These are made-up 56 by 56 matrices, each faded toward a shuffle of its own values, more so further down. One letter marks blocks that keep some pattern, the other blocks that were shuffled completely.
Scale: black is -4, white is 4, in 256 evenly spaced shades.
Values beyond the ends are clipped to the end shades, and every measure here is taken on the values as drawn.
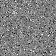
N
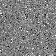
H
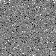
H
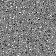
N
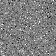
H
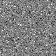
H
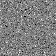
N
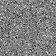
H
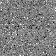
H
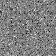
H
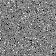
N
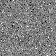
H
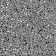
H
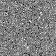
H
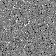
N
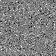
H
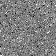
N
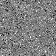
N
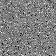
H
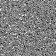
H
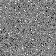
H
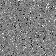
N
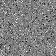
N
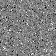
N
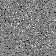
N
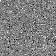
H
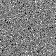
N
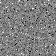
N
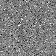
H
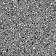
N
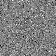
N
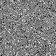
H
